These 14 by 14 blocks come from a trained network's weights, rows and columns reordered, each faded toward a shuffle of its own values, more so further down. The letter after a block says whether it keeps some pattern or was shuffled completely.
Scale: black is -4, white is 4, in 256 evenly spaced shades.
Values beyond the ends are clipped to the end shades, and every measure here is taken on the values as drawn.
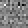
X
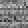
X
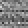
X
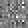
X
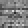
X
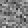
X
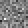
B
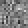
X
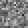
B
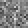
B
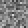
B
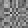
X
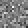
B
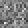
X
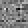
X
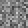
X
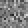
X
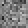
X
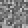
B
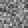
B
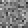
B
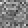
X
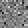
B
